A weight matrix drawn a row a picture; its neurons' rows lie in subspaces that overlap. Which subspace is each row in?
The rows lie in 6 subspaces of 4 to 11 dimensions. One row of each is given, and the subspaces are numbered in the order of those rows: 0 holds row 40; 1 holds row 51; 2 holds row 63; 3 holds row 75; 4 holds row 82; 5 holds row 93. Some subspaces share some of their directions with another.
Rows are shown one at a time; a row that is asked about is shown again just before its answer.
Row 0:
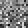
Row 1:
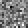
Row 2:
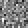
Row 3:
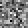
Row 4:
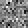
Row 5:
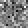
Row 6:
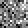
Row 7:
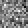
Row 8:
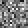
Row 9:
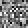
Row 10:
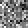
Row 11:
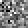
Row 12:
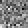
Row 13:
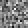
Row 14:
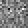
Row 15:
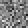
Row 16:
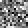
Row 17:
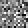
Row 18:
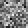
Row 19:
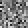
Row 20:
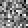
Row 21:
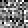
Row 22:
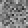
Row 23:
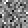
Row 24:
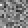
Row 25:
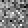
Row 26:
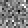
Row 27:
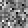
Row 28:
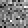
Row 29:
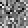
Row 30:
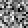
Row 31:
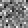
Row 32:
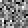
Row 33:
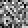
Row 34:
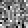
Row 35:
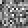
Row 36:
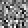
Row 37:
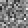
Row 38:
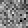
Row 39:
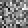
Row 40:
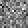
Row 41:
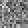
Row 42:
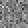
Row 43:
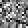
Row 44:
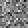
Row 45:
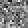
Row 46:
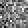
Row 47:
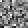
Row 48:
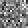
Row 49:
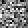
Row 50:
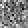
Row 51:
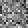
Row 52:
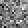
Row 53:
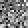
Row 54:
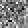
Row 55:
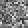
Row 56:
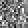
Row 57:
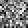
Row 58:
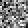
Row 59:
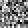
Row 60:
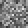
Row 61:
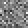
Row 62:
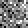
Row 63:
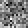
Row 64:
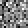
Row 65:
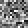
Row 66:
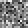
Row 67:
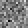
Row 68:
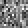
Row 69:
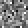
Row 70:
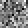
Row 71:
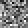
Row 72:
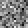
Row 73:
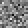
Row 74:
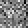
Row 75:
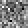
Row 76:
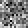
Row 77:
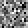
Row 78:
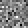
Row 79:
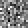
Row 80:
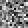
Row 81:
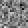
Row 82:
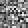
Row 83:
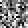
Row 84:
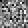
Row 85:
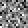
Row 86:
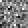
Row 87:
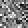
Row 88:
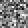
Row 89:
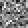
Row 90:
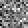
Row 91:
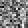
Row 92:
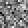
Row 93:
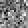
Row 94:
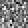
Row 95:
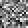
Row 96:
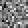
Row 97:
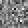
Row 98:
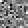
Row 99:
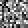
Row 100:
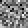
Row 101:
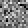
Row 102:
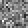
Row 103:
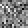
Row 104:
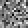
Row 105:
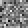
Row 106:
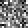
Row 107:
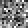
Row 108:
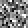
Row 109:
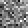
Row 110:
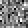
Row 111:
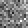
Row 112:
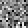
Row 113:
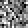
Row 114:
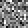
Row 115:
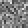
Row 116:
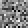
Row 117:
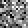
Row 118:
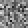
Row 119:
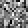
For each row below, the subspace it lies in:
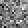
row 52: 0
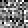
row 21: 4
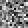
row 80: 4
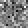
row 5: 3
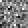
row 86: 5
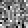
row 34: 5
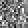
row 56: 5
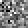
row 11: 5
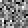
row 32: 4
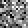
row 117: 3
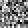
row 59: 2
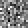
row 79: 5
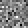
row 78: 5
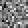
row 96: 4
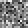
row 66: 3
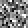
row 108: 4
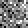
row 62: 0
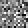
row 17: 4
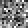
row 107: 4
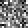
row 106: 3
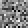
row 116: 4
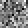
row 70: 3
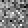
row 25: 1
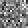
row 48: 1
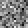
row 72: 5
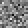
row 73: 5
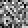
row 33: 3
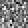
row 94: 4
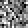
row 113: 3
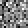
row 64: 1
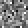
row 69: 3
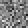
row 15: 4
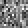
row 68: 3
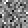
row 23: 1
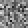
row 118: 1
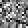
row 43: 1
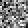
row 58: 4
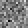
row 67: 3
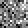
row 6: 0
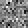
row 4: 4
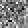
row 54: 3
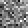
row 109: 0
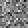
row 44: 5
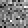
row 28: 1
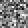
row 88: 4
